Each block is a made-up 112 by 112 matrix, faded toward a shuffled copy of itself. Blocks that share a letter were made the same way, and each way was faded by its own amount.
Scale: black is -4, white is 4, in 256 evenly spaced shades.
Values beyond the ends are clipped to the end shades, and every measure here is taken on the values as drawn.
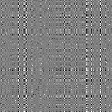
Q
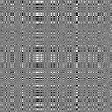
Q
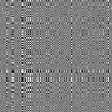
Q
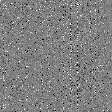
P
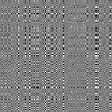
Q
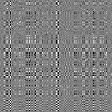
Q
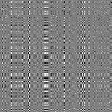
Q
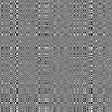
Q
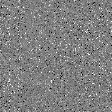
P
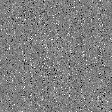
P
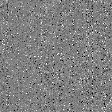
P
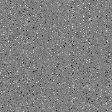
P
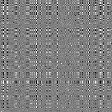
Q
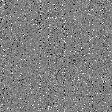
P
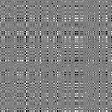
Q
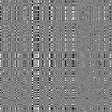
Q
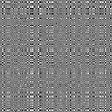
Q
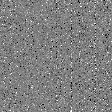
P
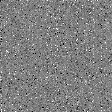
P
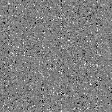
P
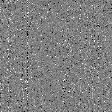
P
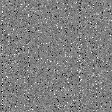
P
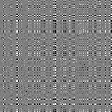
Q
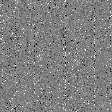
P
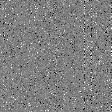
P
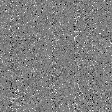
P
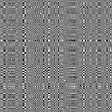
Q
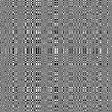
Q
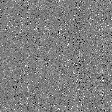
P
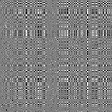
Q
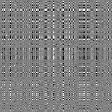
Q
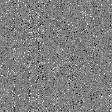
P
